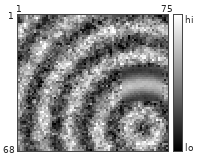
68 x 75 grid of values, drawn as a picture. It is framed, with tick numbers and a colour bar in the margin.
Rings spread out from the bottom right. No seam splits the table. The middle right is the smoothest part. The field is mottled with small blotches. In the middle right lies a patch that is calmer than the rest. The halves do not mirror each other. No row or column stands out.
